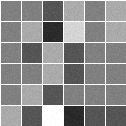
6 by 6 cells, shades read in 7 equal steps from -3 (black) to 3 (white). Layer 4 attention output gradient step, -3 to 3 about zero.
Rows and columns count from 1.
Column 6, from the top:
1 1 0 0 0 -1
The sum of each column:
1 0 1 -1 -1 1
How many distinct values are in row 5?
3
